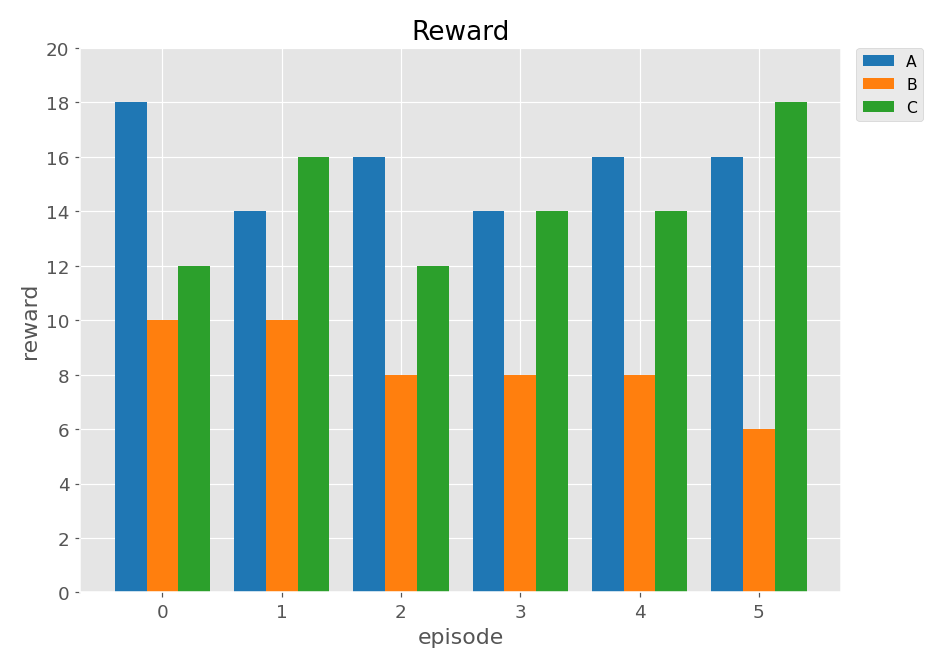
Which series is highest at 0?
A
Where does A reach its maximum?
0
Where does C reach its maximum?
5
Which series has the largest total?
A
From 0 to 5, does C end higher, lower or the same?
higher
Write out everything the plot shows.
Title: Reward
x-axis: episode, ticks 0 1 2 3 4 5
y-axis: reward, ticks 0 2 4 6 8 10 12 14 16 18 20
Legend: A, B, C
Values:
A: 18 14 16 14 16 16
B: 10 10 8 8 8 6
C: 12 16 12 14 14 18
